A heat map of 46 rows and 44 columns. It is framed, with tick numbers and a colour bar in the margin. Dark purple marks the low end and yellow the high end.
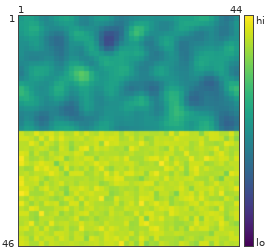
The table splits into 2 rows of 1 panel. Panel 1,1: middling, blotchy. Panel 2,1: very high, fine-grained, faint in contrast.
